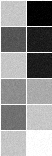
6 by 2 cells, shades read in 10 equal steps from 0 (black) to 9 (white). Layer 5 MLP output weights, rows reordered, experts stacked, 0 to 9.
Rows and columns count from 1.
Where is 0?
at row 1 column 2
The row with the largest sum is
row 6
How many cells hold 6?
1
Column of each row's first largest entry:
1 1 1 2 2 2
